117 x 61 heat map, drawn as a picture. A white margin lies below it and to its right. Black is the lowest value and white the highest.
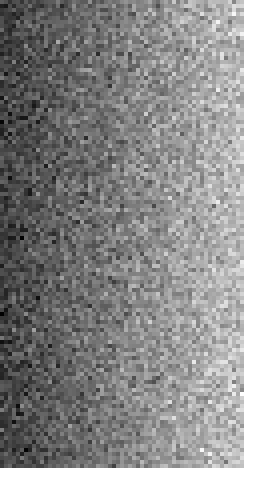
Odd rows or columns: none. Slope: up to the right. Stripes: none.
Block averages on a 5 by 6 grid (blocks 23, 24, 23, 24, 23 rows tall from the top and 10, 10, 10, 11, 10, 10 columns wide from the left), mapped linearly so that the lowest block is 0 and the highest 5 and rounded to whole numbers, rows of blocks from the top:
012345 | 012345 | 012345 | 012345 | 012345
